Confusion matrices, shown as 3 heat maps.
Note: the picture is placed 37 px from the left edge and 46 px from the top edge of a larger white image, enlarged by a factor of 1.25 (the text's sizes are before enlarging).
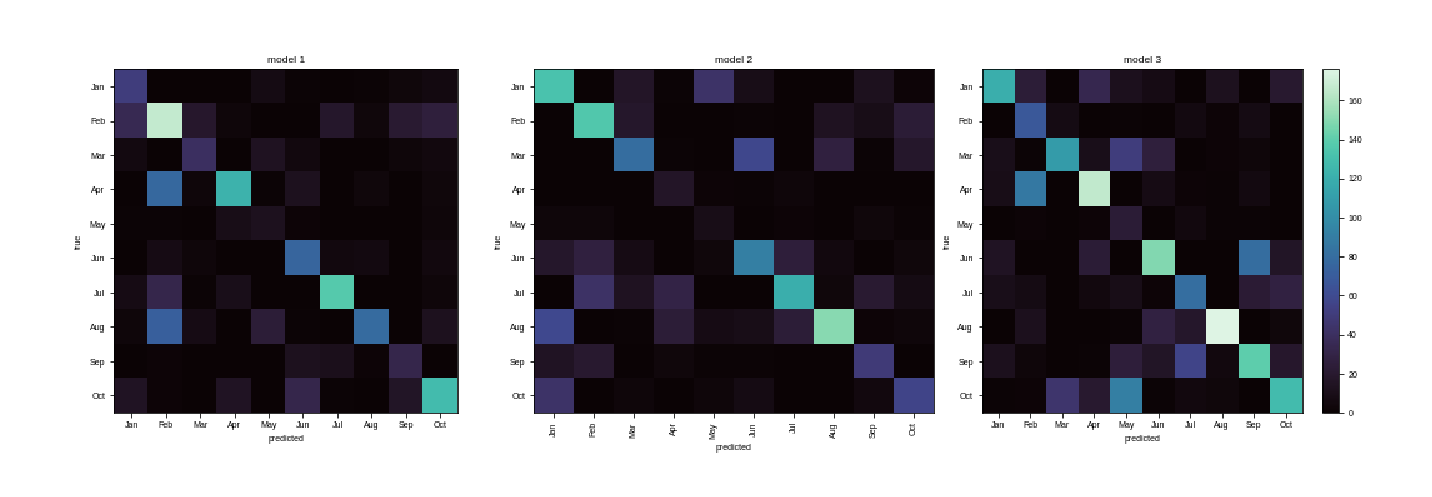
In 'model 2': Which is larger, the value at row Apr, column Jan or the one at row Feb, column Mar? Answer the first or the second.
the second
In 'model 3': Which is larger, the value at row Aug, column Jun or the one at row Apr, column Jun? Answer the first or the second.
the first
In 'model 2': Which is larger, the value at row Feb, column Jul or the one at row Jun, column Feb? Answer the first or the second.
the second
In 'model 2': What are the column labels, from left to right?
Jan, Feb, Mar, Apr, May, Jun, Jul, Aug, Sep, Oct
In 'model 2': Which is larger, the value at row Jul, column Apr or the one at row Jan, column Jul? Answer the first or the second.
the first
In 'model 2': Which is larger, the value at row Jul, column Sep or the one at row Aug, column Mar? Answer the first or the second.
the first
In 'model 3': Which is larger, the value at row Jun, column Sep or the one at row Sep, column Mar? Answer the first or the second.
the first
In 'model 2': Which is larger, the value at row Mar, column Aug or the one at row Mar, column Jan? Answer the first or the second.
the first
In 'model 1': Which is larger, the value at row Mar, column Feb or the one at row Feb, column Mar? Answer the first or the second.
the second
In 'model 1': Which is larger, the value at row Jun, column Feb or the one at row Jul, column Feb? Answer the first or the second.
the second
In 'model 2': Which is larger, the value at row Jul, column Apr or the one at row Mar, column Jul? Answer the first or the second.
the first
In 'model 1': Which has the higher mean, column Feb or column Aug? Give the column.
Feb
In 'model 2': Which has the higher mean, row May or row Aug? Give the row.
Aug
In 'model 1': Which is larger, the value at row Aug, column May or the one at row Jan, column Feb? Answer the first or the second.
the first
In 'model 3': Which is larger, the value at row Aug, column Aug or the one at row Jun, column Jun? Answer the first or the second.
the first
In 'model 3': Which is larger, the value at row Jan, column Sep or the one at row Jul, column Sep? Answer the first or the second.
the second
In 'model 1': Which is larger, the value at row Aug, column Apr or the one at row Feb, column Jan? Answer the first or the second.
the second
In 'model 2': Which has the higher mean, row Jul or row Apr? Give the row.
Jul
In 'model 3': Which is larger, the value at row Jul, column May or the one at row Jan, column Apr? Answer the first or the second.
the second
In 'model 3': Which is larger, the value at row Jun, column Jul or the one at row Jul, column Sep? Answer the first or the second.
the second
